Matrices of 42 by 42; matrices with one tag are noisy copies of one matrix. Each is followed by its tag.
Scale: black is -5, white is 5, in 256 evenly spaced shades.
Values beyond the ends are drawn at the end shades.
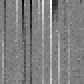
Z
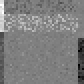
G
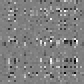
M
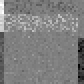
G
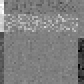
G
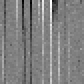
Z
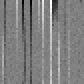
Z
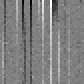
Z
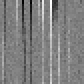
Z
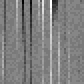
Z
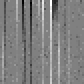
Z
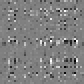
M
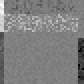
G
